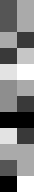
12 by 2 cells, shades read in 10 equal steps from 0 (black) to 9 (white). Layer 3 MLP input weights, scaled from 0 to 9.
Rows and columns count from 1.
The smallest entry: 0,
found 3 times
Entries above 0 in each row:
2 2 2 2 2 2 2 0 2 2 2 1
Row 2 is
3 6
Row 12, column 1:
0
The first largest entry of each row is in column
2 2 1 2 2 2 1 1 1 1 2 2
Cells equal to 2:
4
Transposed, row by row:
3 3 6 2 8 5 5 0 8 6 3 0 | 6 6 2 7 9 6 2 0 2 6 6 9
